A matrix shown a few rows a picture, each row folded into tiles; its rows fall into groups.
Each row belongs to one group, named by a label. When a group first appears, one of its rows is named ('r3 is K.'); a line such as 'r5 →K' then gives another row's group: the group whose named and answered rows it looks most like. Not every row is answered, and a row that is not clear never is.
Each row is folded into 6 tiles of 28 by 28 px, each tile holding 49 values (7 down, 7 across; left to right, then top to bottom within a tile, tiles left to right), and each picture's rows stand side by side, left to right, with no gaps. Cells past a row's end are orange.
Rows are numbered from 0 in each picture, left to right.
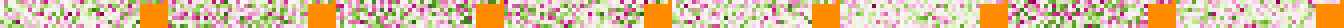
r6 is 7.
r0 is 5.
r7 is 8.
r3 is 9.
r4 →5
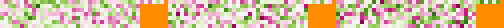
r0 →7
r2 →9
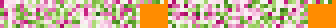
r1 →9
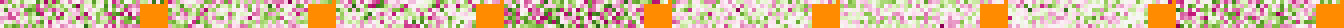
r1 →9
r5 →7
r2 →8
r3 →7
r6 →8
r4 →8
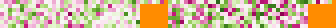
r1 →7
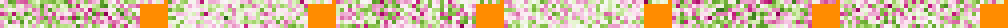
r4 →7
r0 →7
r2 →9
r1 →5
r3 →9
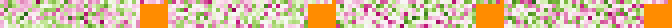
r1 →8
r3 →7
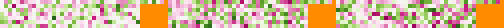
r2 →5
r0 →5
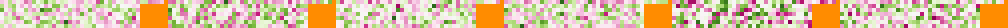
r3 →9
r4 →7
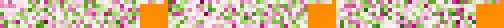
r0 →9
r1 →5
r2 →9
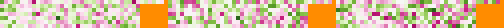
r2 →5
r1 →7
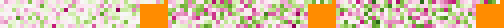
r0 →8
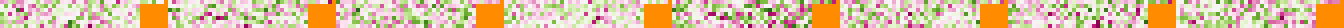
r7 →7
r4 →5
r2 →8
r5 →8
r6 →5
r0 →5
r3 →5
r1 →8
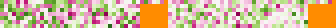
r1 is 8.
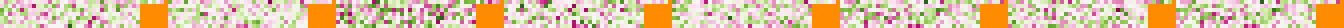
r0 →5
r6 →9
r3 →8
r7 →8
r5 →8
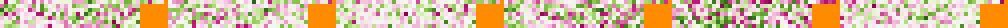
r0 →5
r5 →8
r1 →8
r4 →7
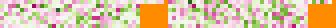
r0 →8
